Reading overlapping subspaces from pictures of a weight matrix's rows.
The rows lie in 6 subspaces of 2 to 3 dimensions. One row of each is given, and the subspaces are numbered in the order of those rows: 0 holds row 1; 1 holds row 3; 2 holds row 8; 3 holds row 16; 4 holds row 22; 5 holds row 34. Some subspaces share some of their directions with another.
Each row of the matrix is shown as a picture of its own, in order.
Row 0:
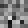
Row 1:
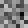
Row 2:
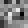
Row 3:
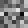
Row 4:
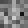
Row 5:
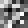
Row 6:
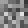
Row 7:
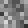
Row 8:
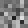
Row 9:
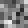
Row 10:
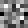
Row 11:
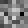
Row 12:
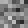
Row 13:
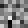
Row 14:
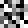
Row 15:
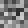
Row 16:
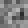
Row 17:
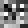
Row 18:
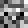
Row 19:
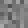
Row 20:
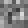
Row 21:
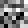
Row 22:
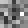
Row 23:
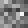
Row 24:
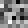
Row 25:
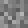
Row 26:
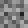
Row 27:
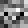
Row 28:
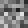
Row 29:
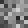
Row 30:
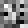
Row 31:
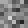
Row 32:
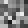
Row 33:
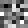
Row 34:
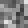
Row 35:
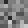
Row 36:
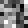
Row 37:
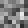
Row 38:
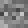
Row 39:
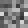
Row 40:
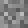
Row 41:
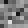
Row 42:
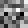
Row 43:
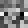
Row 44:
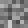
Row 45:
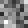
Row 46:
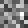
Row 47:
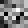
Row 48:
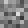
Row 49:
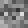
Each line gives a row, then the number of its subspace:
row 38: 3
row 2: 3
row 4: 4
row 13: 2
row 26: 0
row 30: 1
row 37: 3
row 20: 3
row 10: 1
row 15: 2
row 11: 4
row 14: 0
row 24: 3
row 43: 1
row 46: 0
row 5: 2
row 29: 0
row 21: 4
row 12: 1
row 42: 4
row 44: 2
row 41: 2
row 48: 2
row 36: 5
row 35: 5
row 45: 5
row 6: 3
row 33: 1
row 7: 5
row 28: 4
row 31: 1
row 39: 1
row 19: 3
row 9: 5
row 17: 1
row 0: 2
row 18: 4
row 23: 2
